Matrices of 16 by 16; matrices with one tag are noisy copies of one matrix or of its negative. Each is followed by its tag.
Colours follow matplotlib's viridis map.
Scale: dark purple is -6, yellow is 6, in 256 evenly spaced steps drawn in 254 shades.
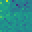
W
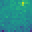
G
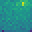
G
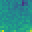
G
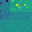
W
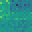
W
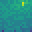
G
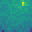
G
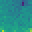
G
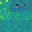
W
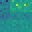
W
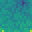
G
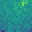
G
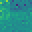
W
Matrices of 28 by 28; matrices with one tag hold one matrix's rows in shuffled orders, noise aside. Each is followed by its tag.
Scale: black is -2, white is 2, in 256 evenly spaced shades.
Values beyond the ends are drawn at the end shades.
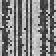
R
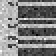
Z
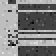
Z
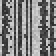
R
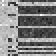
Z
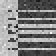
Z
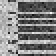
Z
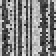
R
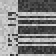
Z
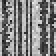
R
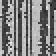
R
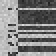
Z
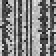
R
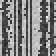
R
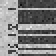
Z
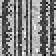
R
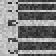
Z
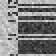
Z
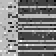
Z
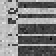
Z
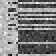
Z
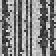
R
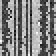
R
